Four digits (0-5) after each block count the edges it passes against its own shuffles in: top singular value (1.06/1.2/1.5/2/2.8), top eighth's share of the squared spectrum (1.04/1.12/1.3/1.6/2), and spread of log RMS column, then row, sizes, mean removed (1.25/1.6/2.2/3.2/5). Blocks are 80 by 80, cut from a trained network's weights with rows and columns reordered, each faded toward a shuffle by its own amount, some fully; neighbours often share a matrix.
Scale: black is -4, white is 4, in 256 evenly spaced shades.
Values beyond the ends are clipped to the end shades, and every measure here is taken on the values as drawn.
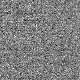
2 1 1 0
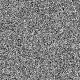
0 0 0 0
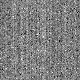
3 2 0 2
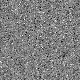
0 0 0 0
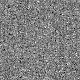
0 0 0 0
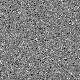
0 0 0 0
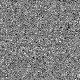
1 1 0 0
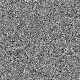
1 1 0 0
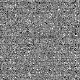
2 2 2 0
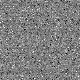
1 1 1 0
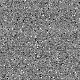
1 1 1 0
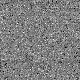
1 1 0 0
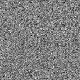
3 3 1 1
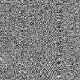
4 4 2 2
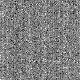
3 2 0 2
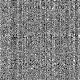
4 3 1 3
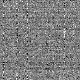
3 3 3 0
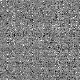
2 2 2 0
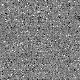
1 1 1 0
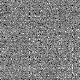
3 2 2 0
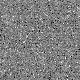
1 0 0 0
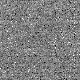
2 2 1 0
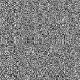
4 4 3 2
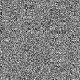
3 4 2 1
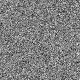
1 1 0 0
